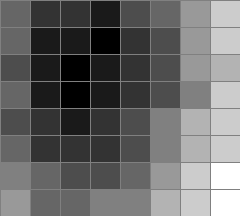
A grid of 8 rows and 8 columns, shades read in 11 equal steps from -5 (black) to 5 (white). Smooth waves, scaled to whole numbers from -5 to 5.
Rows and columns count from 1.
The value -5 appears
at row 2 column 4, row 3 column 3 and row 4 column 3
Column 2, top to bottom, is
-3 -4 -4 -4 -3 -3 -1 -1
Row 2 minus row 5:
1 -1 0 -2 -1 -2 -1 0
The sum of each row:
-10 -15 -17 -16 -9 -7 3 9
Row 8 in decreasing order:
5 3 2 1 0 0 -1 -1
